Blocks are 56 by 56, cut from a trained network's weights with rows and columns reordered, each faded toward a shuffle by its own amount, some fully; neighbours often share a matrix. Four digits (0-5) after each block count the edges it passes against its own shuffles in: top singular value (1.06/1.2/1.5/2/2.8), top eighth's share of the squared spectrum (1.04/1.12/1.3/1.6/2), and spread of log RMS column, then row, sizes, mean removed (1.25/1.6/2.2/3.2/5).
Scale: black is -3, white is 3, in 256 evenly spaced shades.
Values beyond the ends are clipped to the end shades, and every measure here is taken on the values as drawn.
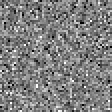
0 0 0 0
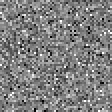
0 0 0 0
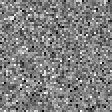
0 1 0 0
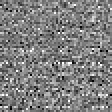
3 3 2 2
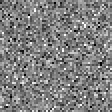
0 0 0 0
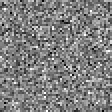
0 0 0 0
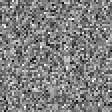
0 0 0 0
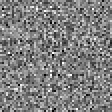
3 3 1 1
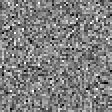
0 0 0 0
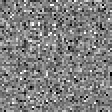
3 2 1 1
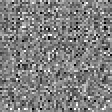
3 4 2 2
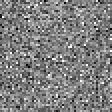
2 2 0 0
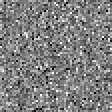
2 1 0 0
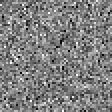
1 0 0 0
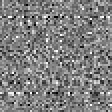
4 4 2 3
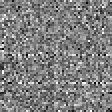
3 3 0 2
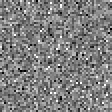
0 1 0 0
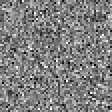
2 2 0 0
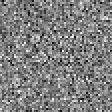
2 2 0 1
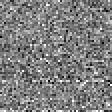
3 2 0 1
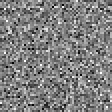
2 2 0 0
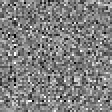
3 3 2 2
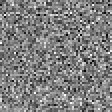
3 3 0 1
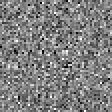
3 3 1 1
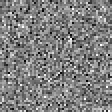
1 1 0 0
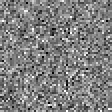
2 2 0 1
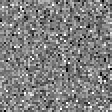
1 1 0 0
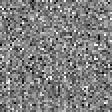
3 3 1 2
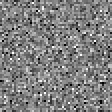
1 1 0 0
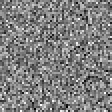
2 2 0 0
